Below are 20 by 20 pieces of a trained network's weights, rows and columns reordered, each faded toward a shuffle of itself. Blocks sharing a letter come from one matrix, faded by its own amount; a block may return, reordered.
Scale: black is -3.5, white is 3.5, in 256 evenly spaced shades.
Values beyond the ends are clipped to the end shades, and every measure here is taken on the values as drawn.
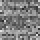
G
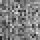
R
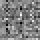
G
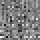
R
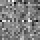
R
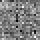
G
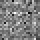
R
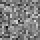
R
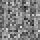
R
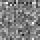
R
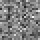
R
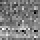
G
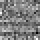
G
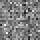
R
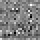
G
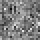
R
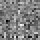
R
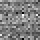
G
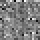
R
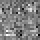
R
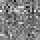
R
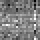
G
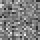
R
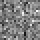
R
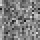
R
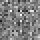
R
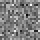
R
